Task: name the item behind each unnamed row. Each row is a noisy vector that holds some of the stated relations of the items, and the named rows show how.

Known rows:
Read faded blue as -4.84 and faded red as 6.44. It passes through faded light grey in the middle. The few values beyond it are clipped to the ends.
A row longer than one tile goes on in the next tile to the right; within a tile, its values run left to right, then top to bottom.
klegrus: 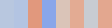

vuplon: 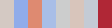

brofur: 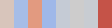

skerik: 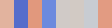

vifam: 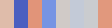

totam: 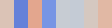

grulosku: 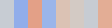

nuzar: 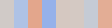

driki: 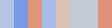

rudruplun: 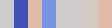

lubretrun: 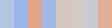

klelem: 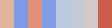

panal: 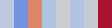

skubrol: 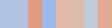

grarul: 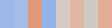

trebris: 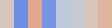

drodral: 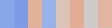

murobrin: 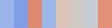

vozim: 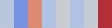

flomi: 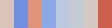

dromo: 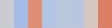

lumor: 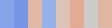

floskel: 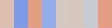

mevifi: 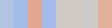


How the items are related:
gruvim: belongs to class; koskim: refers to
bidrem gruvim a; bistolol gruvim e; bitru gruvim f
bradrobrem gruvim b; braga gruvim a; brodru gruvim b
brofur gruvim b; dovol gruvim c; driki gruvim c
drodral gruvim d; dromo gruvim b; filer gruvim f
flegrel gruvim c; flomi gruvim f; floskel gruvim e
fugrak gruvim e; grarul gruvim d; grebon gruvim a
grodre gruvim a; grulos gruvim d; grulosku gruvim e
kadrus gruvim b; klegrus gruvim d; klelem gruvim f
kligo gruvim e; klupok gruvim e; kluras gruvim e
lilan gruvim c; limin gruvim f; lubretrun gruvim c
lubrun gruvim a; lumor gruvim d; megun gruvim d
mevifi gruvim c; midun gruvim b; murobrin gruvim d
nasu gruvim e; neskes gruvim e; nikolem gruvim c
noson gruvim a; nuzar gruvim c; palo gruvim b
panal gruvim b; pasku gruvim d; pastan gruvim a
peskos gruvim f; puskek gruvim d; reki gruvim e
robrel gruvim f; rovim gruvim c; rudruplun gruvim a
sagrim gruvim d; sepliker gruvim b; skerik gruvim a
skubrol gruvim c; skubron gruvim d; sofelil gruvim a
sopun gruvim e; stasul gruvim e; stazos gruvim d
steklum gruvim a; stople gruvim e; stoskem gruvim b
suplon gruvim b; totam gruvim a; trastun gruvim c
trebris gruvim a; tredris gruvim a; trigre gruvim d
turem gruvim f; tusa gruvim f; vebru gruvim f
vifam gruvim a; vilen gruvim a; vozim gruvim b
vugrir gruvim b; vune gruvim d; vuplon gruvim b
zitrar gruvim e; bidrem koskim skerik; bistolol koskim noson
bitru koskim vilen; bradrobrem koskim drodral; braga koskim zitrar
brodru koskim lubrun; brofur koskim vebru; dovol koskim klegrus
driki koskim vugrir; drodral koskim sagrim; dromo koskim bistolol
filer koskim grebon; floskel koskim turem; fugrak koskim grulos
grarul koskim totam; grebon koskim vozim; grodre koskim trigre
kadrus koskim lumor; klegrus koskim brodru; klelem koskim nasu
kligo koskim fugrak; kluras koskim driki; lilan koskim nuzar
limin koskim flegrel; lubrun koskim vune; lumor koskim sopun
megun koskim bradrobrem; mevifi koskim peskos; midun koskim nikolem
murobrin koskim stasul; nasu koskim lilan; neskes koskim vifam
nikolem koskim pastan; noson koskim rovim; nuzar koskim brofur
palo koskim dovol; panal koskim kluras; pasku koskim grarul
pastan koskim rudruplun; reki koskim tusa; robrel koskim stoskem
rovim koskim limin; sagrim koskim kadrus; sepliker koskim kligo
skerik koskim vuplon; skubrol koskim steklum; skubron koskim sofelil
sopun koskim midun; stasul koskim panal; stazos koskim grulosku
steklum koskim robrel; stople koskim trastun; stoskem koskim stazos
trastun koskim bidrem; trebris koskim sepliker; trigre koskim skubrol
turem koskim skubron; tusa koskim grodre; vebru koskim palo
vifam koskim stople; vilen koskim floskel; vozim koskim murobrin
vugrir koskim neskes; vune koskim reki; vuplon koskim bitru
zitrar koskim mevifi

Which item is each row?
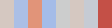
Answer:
brodru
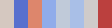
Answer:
filer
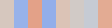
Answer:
reki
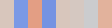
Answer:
steklum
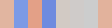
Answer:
lubrun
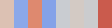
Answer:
tusa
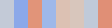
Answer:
trastun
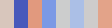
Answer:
grebon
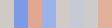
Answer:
klupok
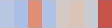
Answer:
stoskem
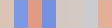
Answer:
grodre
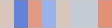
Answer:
stople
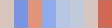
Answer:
peskos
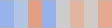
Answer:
grulos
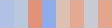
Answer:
vune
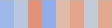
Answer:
trigre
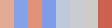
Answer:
vebru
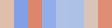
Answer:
limin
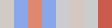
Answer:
robrel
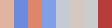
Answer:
bitru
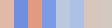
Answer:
noson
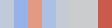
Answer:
suplon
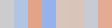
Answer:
dovol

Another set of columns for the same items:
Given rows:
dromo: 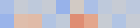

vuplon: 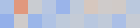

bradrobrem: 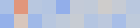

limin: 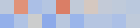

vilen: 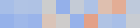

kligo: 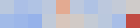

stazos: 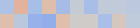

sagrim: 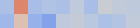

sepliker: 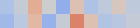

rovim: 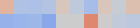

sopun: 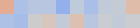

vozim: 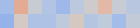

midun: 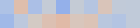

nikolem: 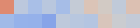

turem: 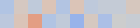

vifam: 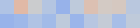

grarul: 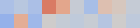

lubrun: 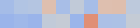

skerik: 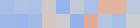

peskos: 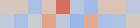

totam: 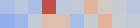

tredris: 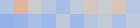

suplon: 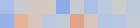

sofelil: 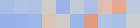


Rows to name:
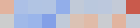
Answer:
skubrol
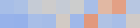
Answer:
trebris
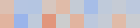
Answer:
zitrar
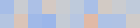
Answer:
trigre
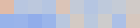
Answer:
nasu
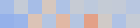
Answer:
noson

